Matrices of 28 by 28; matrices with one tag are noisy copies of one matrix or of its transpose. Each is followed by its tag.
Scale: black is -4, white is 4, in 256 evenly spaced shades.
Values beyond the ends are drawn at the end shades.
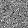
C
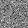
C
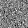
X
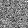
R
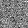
R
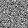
X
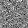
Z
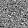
X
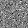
C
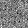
R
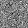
C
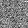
R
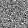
X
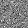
C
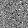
C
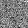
R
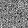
R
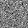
C
